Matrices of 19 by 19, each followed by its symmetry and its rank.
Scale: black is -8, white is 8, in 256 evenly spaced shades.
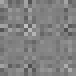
symmetric, rank three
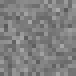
neither, full rank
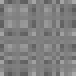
symmetric, rank one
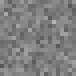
neither, full rank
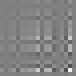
symmetric, rank one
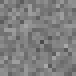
symmetric, full rank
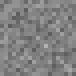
symmetric, full rank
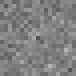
symmetric, full rank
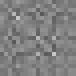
symmetric, rank three
